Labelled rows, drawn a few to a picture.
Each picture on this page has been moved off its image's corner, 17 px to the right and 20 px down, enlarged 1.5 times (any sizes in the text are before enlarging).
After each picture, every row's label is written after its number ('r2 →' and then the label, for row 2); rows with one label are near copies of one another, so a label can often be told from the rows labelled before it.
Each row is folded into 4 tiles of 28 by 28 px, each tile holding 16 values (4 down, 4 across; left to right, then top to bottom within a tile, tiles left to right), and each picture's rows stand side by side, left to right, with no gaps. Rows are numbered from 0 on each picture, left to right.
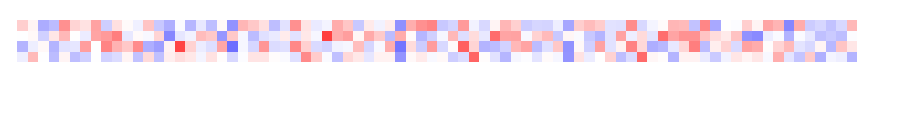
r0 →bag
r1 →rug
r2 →rug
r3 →rug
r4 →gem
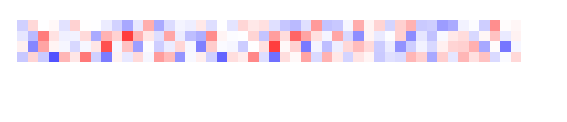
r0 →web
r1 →web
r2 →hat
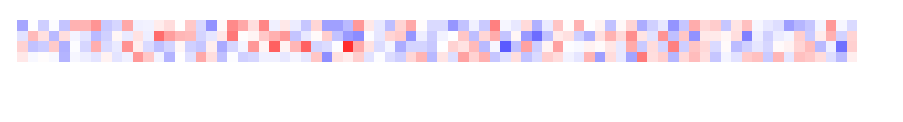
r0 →rug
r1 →bag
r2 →hat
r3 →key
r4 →hat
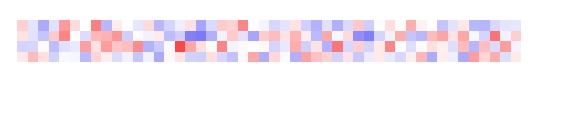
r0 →bag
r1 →key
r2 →key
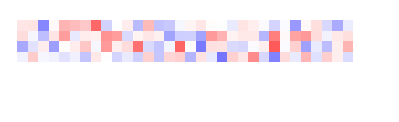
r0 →bag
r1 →web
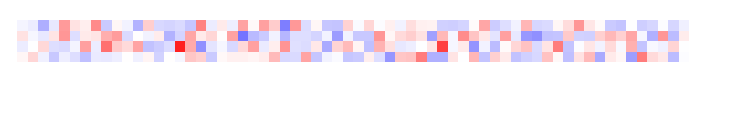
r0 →bag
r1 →gem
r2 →web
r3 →key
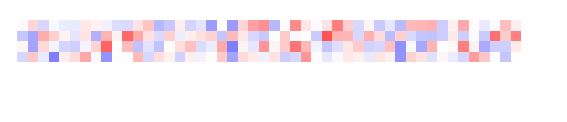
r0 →web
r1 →rug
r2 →rug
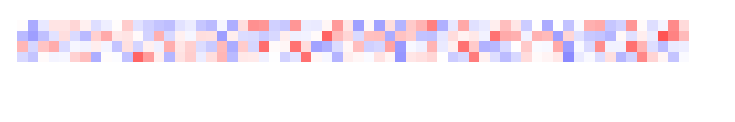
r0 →key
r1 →rug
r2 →rug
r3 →rug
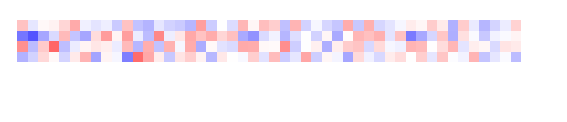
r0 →key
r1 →gem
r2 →gem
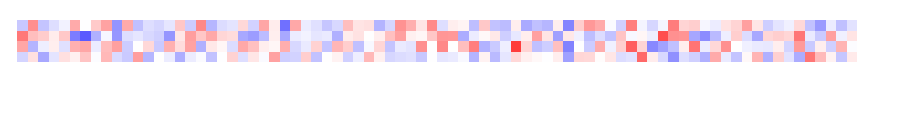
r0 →gem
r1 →gem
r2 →bag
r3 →rug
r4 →key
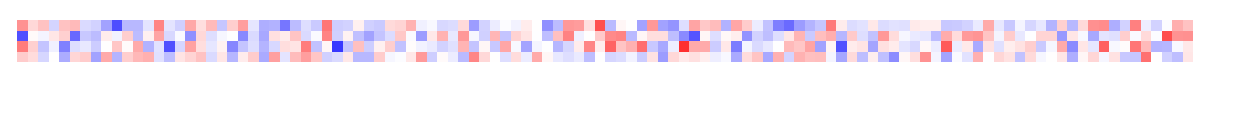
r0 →hat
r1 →hat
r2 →key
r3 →bag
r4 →hat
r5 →web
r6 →rug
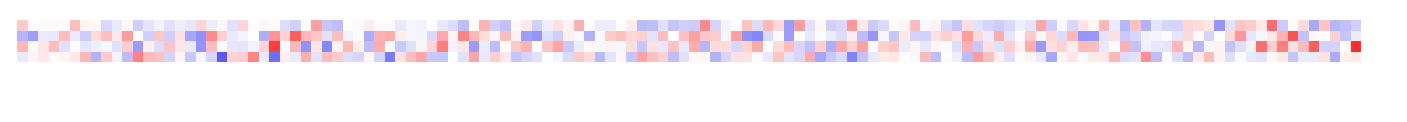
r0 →key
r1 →web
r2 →web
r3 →key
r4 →gem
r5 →key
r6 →gem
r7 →bag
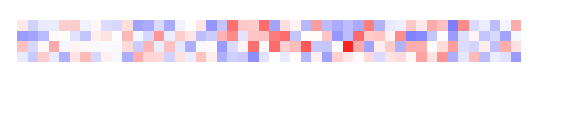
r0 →key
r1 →bag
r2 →gem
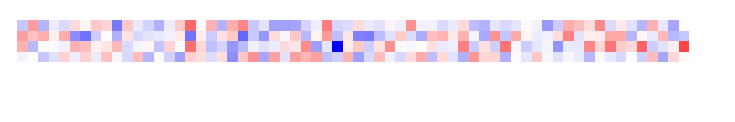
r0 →gem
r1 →hat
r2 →key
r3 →bag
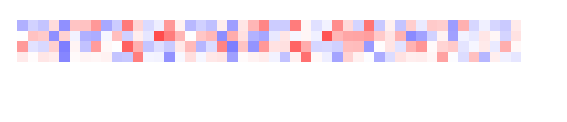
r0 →rug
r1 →rug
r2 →gem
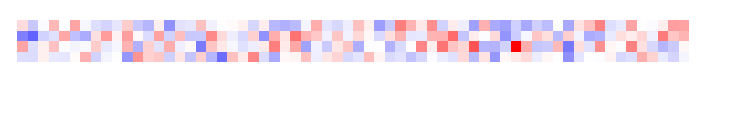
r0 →key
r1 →web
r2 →bag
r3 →rug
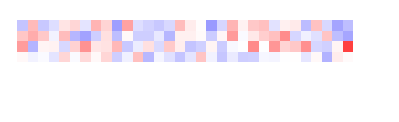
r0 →gem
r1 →bag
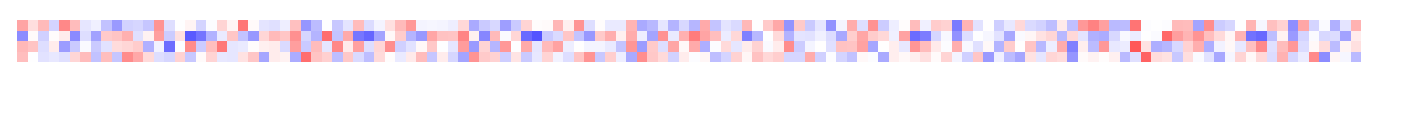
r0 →hat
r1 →key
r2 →key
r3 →key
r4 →gem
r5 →gem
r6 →rug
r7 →gem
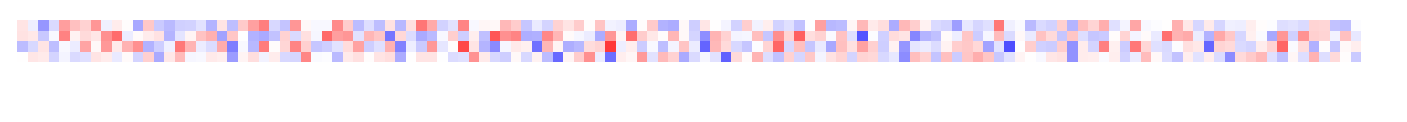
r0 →bag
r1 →rug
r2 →rug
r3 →web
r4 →web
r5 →hat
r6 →rug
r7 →web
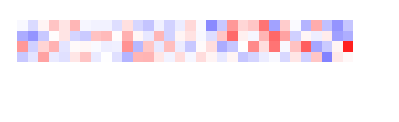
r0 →key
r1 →bag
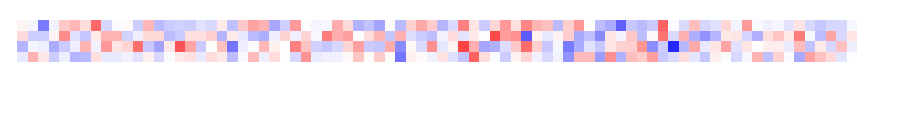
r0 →bag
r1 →rug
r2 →rug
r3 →hat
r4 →key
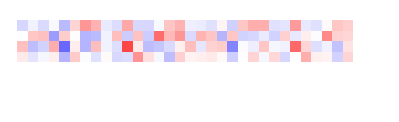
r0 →rug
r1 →rug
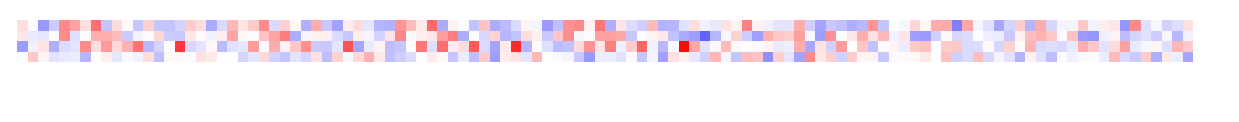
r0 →bag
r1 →bag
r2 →bag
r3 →bag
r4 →key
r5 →gem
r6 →gem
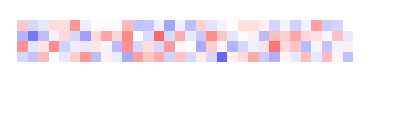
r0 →key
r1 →web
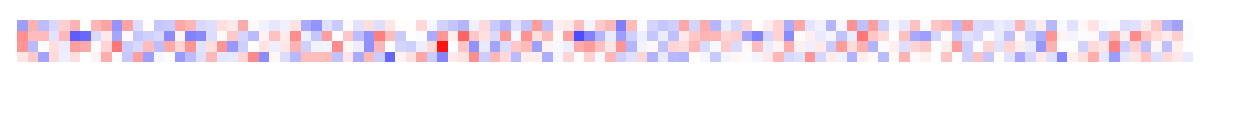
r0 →gem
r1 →key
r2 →web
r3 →gem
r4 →gem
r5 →gem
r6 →web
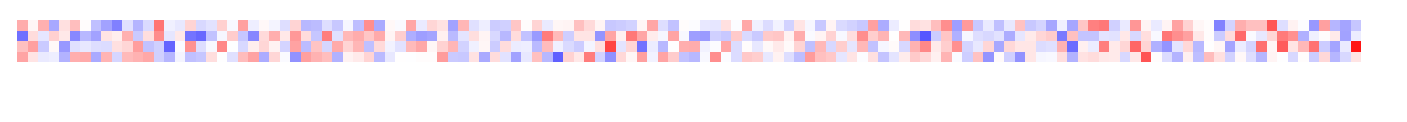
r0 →hat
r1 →key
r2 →gem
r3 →web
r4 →key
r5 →gem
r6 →rug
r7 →bag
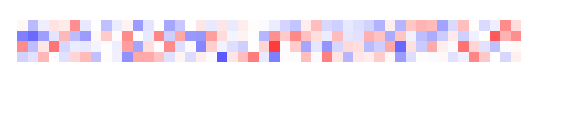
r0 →key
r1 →web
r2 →rug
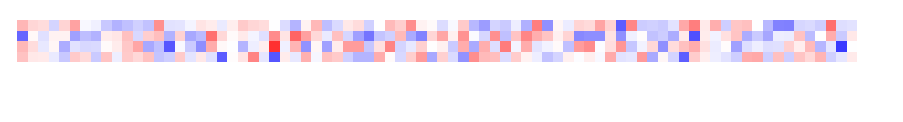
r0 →hat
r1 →web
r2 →key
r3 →gem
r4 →hat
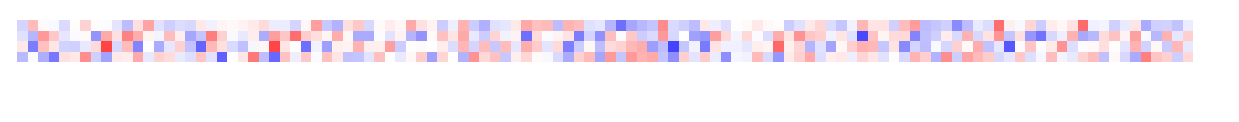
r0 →web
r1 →web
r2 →key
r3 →hat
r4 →web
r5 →hat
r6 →key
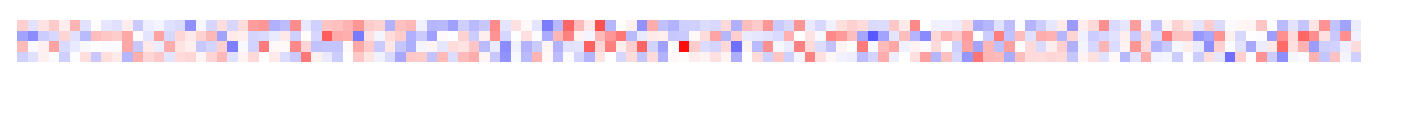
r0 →key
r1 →rug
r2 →hat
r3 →bag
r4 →rug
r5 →key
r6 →rug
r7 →web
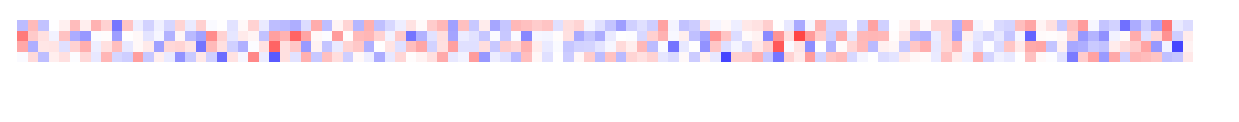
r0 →gem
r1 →web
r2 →gem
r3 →hat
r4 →web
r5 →gem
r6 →hat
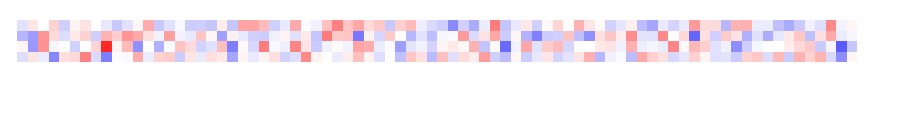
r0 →web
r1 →rug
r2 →hat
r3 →key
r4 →hat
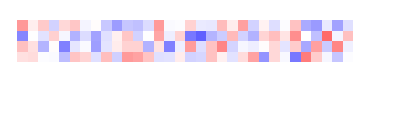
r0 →hat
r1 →key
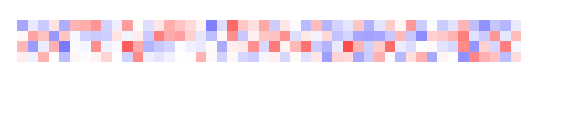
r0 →rug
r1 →bag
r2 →key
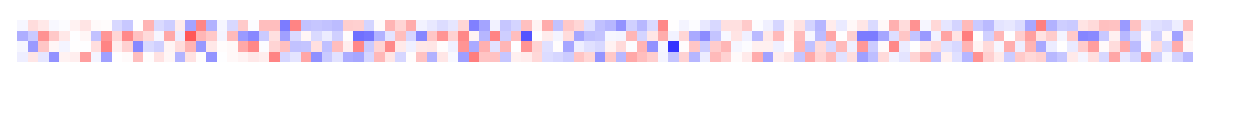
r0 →web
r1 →gem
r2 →key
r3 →hat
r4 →key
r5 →key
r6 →gem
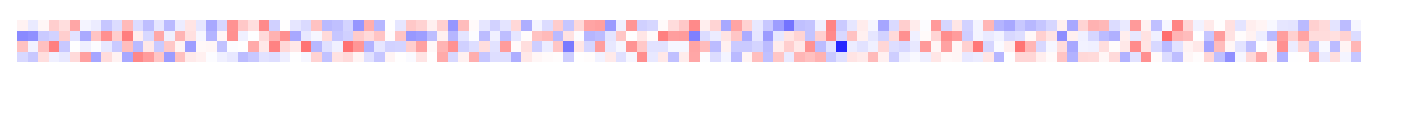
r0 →key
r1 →bag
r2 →gem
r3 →rug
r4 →hat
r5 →bag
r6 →rug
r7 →web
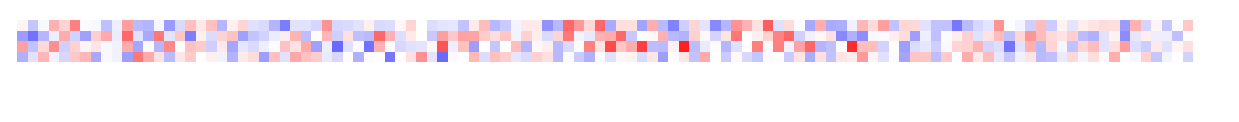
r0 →key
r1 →hat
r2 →web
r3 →bag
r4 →bag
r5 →hat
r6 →gem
